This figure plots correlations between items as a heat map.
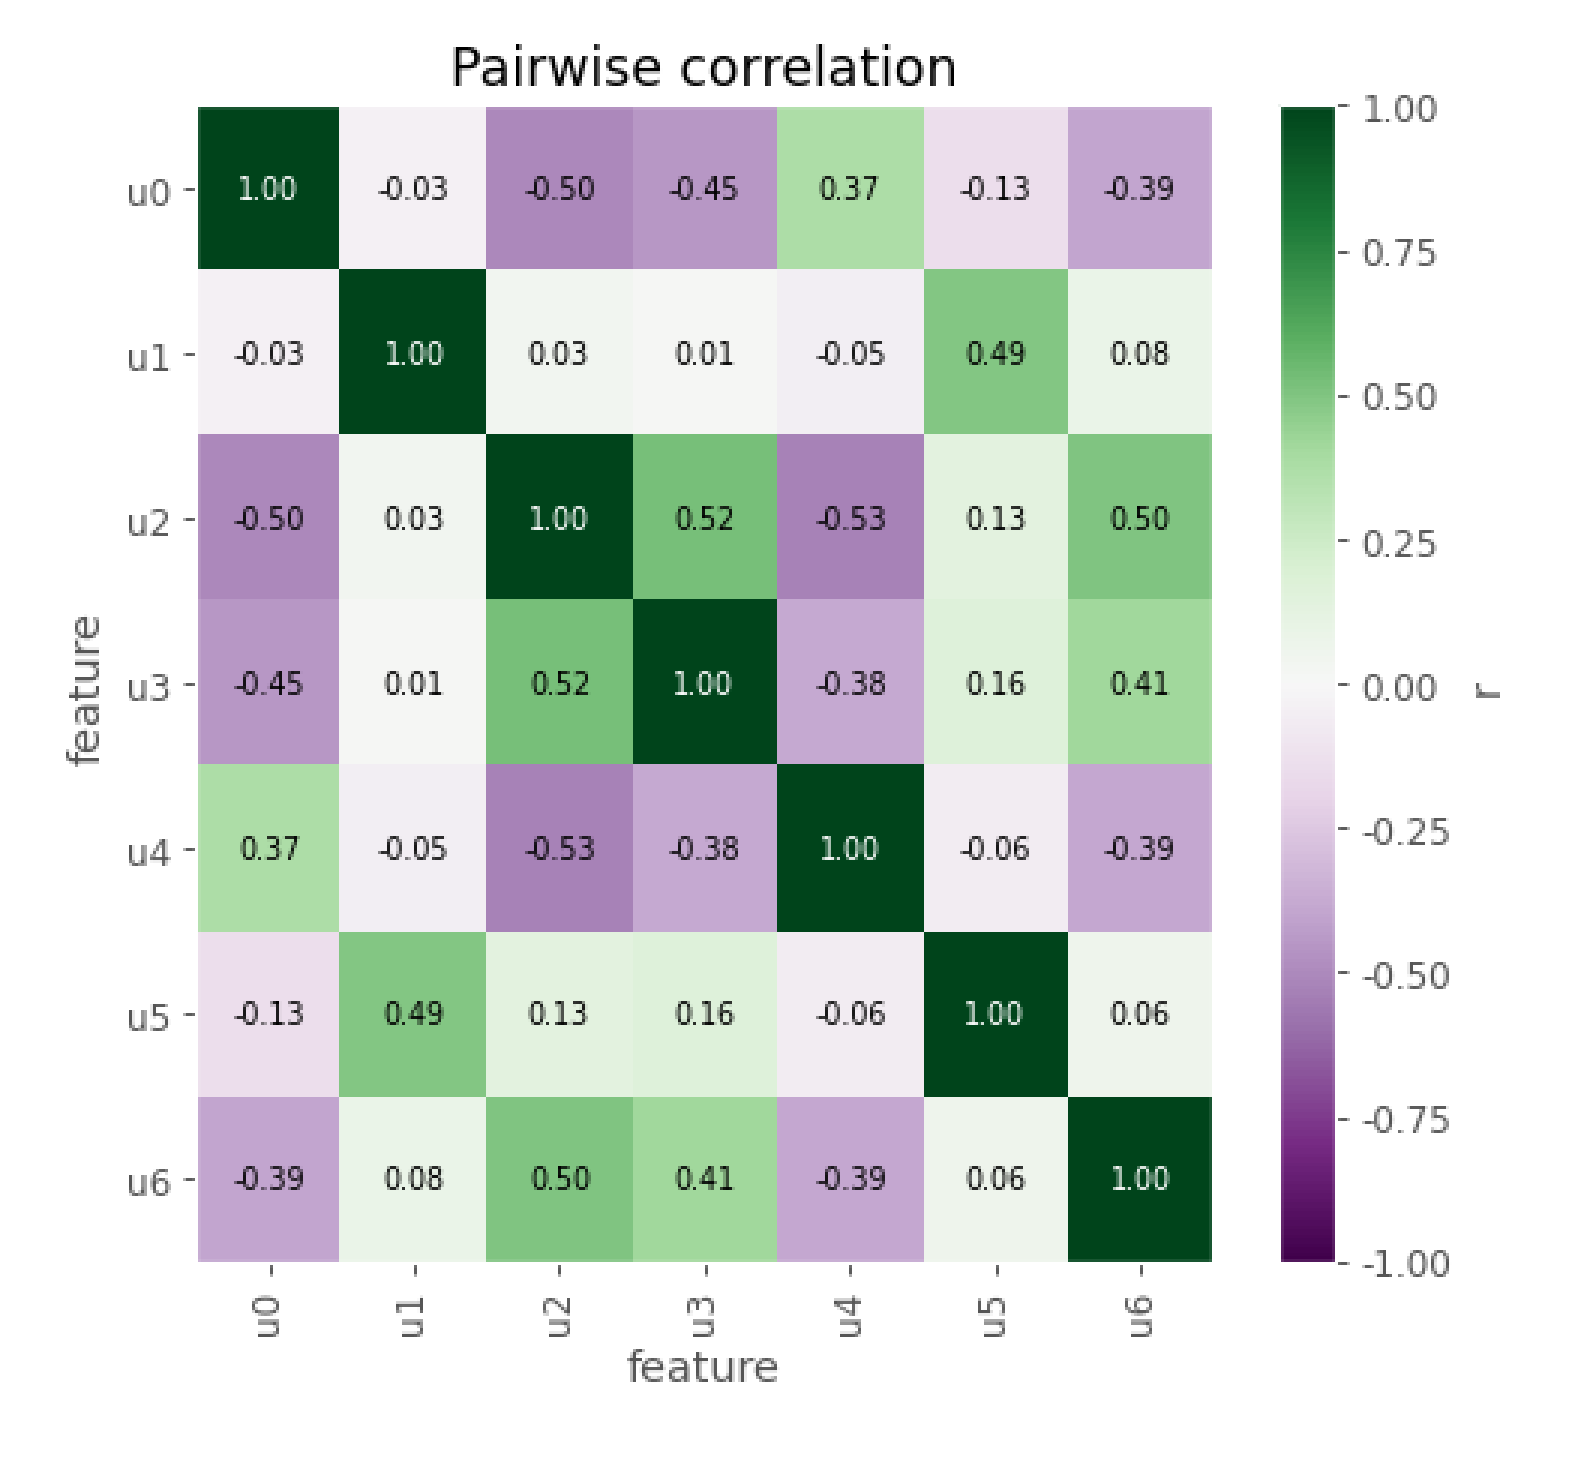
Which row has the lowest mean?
u0
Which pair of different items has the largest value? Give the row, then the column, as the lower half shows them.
u3, u2
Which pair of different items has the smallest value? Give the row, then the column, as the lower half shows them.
u4, u2
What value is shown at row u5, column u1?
0.49
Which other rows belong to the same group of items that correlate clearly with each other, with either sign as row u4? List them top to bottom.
u0, u2, u3, u6
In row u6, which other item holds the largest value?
u2
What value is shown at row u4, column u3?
-0.38
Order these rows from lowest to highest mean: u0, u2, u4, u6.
u0, u4, u2, u6
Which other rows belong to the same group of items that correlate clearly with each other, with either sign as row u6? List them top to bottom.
u0, u2, u3, u4
